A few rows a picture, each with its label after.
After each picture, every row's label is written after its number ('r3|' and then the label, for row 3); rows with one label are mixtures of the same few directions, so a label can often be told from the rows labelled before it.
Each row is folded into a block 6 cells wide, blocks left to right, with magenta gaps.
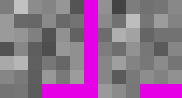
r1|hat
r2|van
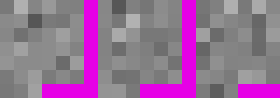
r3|van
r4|van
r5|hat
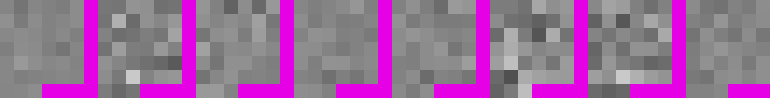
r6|van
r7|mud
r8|hat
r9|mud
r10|mud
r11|van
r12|mud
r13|van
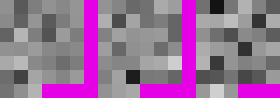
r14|van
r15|mud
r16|mud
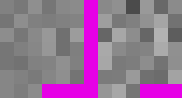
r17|hat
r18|hat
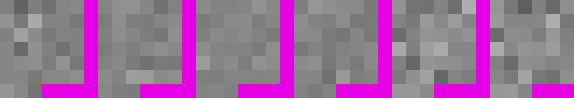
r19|van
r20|mud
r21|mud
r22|hat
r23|hat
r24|hat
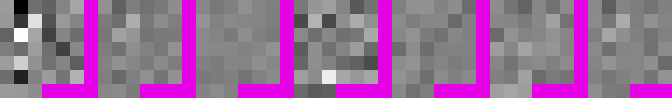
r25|van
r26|van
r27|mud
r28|mud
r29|hat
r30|hat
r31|van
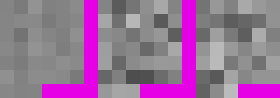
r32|hat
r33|mud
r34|van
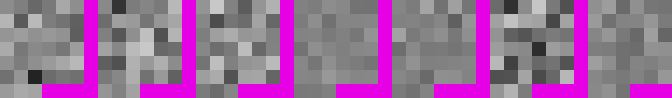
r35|mud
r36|hat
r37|mud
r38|mud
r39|hat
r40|mud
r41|hat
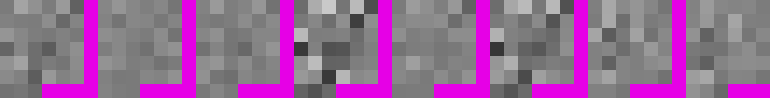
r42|hat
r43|hat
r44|hat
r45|hat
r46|hat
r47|hat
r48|van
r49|van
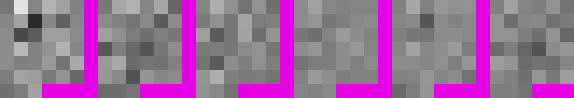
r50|van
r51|hat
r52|van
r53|van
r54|van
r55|hat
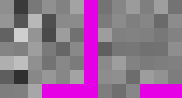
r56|van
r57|hat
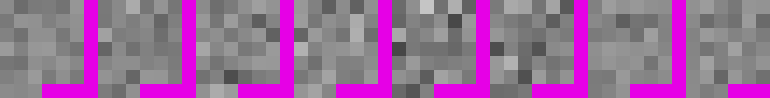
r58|hat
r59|hat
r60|mud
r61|hat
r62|hat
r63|hat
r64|van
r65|mud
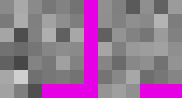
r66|van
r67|hat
